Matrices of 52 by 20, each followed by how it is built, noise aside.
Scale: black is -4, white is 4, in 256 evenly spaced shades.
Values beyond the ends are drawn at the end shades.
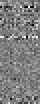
uneven rows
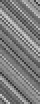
Toeplitz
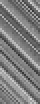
Toeplitz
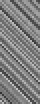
Toeplitz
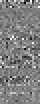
uneven rows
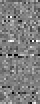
uneven rows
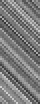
Toeplitz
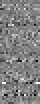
uneven rows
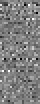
uneven rows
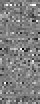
uneven rows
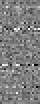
uneven rows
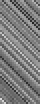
Toeplitz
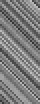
Toeplitz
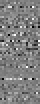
uneven rows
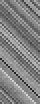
Toeplitz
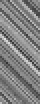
Toeplitz
